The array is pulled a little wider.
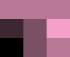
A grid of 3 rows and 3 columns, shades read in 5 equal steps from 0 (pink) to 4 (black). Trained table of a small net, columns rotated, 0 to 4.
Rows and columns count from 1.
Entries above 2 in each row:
0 1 1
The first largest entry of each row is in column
1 1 1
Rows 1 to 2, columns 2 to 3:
1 1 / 2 0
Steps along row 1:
same same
